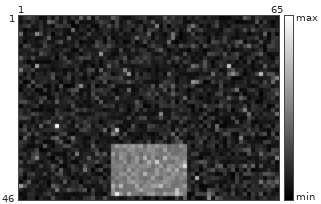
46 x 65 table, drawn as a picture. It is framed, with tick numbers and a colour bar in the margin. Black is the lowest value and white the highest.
Average level on the scale: 20%. Ninth with the highest average: bottom middle. Odd patch: higher, in the bottom middle. Histogram: skewed, a long tail of high values.
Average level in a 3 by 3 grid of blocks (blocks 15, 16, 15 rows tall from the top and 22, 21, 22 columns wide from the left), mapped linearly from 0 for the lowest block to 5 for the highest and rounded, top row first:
0 0 0
0 0 0
0 5 0
